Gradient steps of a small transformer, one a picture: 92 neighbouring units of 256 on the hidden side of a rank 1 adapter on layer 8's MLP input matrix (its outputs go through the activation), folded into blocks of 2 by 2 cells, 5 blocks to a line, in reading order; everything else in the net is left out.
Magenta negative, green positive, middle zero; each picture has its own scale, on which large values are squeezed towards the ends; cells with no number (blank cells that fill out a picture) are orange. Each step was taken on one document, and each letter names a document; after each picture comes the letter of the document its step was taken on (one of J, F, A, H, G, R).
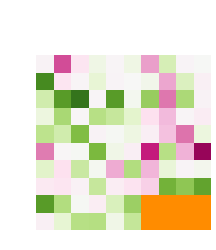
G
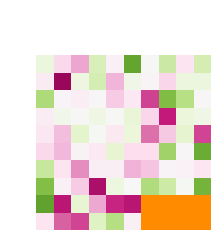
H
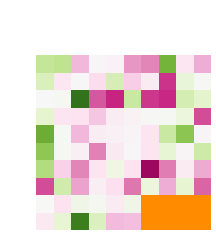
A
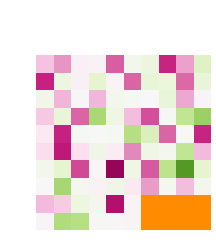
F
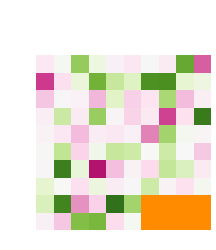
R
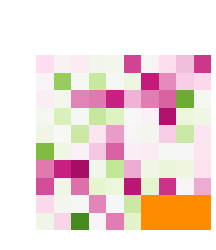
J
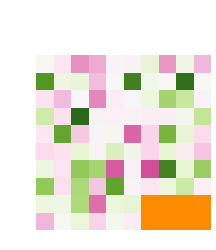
F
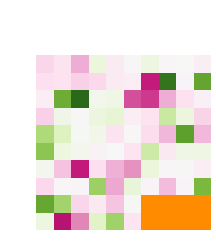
H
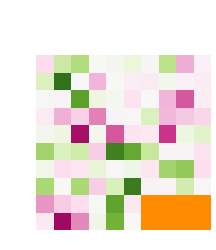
R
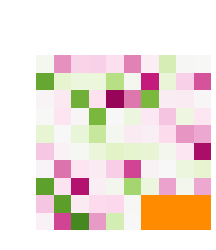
H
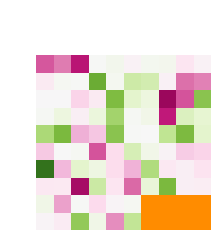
J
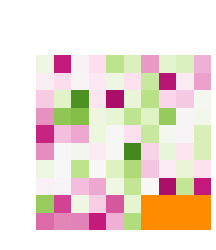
G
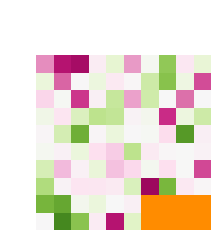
J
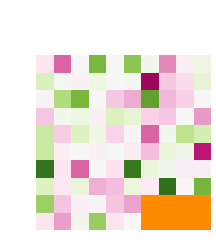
H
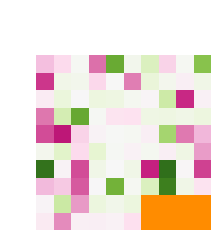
F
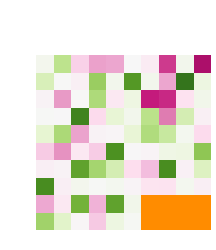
F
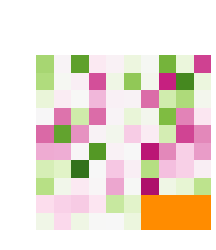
F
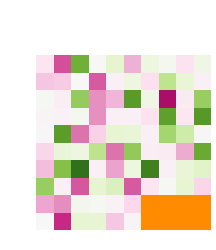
J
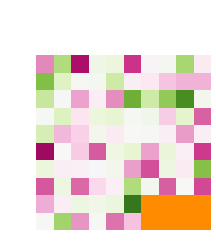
A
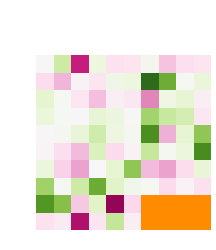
H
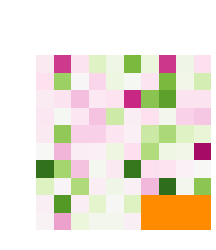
H
